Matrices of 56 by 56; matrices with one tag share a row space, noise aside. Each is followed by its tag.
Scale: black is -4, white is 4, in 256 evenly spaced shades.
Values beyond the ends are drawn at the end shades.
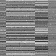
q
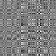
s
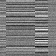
q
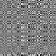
s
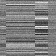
q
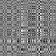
s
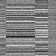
q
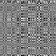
s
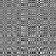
s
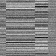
q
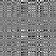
s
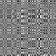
s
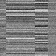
q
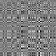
s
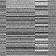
q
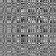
s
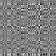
s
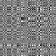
s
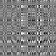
s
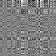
s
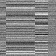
q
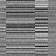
q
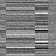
q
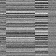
q
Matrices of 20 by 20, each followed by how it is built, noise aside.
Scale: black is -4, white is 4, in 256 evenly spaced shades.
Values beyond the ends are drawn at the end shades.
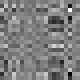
low rank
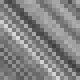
Toeplitz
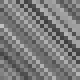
Toeplitz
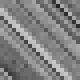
Toeplitz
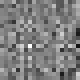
low rank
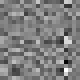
low rank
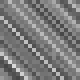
Toeplitz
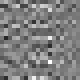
low rank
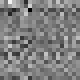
low rank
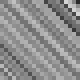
Toeplitz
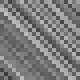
Toeplitz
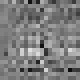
low rank
